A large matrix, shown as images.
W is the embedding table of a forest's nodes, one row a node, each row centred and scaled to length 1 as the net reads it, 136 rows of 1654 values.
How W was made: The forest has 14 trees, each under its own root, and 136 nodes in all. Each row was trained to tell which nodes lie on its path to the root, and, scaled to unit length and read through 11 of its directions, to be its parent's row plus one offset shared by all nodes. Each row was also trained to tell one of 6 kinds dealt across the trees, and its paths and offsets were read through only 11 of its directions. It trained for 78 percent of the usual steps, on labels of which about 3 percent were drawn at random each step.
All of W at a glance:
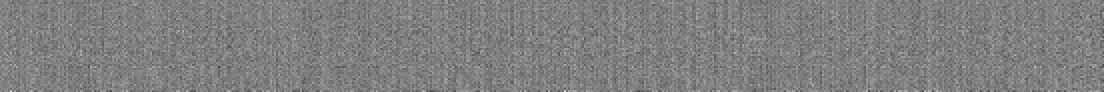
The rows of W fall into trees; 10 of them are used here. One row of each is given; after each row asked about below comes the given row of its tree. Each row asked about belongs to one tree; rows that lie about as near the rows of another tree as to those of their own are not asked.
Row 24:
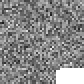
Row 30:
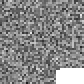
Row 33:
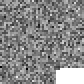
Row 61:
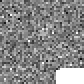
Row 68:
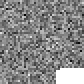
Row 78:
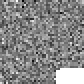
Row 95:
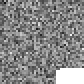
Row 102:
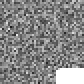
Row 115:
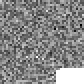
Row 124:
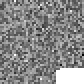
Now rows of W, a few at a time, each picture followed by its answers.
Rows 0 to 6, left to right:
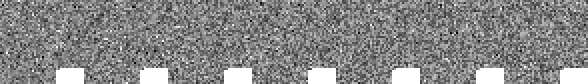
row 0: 68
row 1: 30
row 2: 78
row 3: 78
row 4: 102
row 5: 61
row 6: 115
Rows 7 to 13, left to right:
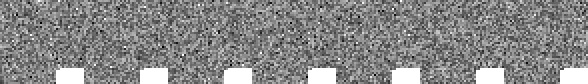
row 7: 24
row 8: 68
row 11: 33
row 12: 30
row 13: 33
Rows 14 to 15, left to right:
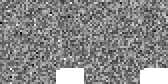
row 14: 61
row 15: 24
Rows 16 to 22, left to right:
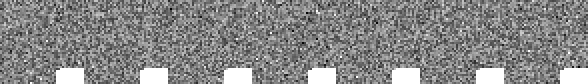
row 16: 124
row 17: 78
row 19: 78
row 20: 61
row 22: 30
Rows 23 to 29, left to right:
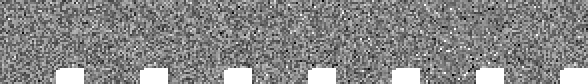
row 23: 102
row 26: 61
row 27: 68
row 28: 78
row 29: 24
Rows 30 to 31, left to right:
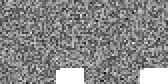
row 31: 102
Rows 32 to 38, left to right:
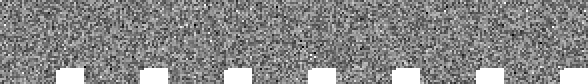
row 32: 95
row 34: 124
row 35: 61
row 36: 95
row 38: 68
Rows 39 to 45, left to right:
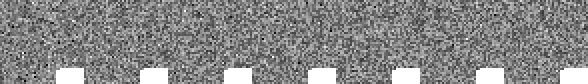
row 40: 61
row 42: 24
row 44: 95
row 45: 124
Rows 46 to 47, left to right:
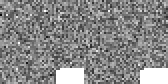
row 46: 24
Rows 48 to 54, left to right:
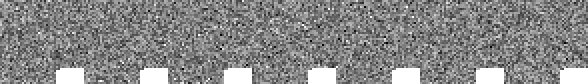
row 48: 68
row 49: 68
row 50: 24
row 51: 24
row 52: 68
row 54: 95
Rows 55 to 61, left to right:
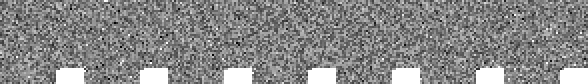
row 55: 95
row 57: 115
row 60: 124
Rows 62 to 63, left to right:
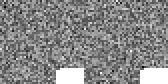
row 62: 95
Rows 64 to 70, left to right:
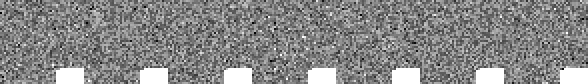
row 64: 115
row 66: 102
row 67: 24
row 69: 102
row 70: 78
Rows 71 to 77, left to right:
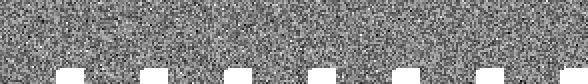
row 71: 24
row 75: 78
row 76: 102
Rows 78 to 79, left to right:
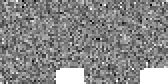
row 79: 78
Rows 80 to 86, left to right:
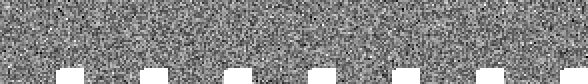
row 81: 68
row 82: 102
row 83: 78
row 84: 95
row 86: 68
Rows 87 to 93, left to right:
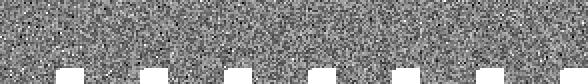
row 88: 68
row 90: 102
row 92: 24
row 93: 68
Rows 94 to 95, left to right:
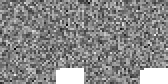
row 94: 115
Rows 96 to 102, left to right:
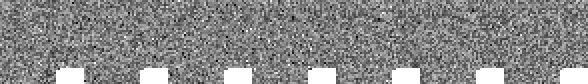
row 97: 78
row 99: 124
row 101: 24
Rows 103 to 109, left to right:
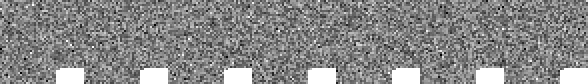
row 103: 68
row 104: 95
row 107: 95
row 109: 95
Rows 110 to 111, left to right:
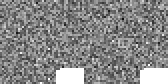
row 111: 24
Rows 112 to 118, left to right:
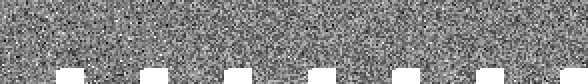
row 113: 78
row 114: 95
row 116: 24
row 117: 95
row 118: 78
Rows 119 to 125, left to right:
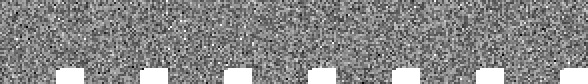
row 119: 124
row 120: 124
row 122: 33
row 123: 78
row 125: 61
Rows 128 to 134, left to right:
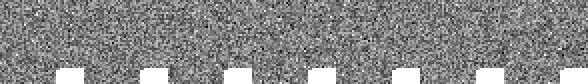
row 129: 30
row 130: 33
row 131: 102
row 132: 95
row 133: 61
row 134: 68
